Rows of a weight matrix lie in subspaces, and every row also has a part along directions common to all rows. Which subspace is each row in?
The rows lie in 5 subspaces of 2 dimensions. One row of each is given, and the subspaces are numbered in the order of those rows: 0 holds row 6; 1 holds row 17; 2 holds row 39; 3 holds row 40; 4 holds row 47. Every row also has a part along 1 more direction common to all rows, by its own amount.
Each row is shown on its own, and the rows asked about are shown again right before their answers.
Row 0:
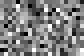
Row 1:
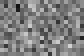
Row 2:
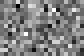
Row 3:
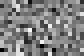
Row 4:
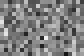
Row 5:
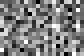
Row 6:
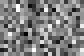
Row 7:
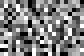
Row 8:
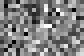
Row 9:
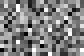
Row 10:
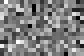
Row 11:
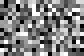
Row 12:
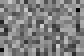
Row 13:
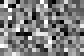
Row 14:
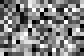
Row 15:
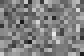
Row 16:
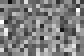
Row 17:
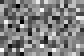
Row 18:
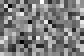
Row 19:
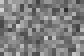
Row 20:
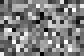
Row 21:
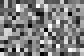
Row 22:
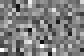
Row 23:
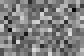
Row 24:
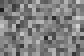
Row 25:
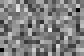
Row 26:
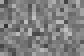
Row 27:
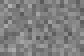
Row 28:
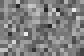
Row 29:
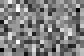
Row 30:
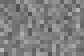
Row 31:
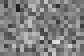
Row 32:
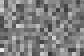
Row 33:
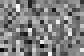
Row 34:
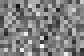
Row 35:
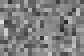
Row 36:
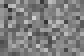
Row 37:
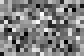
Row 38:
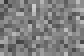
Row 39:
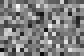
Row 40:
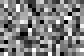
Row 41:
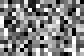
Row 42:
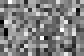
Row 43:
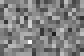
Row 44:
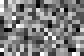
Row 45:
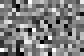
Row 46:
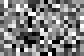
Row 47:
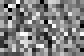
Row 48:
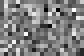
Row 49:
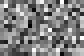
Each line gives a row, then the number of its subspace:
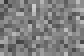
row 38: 4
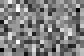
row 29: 3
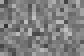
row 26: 4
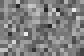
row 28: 0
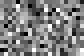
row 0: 0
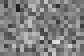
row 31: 0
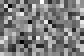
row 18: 4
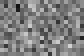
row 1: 0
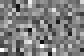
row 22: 1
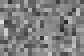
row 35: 3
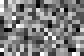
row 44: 2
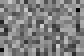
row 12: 3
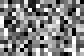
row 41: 3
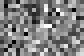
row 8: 0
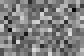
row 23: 2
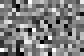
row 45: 1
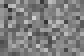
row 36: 4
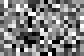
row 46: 0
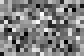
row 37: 2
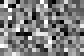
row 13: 4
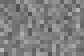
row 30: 3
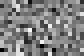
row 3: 1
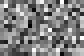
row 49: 1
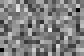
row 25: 3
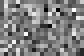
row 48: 0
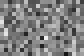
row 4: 3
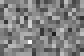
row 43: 1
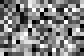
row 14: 2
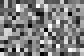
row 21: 2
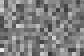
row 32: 2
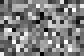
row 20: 2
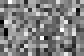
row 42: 3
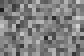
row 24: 2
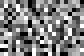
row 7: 1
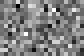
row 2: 0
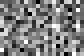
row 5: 3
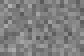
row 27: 4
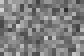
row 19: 2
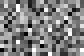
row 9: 2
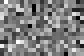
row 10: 4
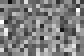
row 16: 3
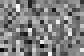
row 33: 1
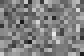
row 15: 1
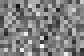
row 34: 3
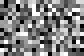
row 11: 4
